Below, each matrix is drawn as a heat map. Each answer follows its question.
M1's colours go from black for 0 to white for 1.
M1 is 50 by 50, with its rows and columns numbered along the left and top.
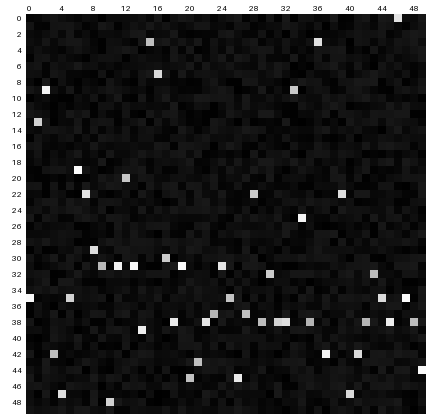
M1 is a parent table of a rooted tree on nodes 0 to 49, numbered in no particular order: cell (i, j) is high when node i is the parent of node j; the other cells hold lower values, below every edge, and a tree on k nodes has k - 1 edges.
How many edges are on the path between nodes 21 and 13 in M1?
5
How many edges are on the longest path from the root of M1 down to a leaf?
3
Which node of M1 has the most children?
38
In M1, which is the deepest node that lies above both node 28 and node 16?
22
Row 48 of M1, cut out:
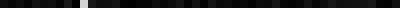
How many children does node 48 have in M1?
1
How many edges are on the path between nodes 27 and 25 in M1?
5
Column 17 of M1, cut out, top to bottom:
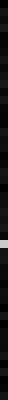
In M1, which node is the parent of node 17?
30
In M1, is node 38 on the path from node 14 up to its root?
yes
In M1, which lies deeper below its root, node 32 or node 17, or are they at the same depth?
node 17
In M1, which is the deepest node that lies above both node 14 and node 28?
22
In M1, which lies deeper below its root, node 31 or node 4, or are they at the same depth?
node 4
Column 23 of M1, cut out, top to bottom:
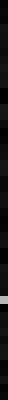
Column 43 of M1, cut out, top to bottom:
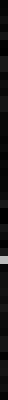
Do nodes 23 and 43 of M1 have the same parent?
no
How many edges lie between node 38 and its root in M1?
0
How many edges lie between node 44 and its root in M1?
2
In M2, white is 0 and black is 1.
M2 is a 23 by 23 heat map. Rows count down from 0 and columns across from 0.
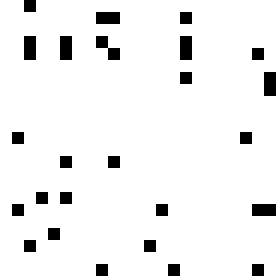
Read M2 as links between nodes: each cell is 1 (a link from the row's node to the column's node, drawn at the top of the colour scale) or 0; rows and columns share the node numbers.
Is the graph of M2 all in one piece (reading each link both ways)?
no
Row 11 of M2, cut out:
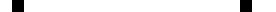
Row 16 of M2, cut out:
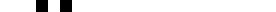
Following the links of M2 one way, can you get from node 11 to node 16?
no
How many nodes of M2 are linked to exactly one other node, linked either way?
5
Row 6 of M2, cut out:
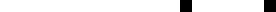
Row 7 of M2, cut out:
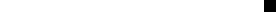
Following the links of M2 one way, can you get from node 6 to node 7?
no
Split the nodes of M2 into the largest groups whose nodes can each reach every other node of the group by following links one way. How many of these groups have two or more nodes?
0
